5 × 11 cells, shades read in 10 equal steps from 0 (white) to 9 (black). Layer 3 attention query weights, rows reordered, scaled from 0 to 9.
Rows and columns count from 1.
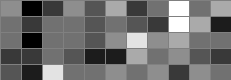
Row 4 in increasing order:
3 4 5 5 6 6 7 7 7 8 8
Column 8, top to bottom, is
5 7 4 5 4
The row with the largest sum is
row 4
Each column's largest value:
7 9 7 6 8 8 7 7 7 6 8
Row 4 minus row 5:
1 -1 4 1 3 4 -2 1 -3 2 2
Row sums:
53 57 52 66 54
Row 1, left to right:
4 9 7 4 6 3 7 5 0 5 3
